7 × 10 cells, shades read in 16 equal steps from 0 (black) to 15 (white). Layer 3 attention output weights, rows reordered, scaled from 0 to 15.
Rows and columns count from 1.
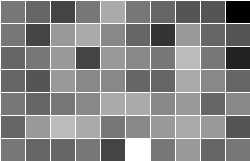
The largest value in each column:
7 9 11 10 10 15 9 11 9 8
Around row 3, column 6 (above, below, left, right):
6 6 9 7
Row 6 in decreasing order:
11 10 10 9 9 9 8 7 6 5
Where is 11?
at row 3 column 8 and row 6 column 3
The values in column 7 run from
3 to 9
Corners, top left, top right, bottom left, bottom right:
7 0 7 7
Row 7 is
7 6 6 7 4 15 7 9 6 7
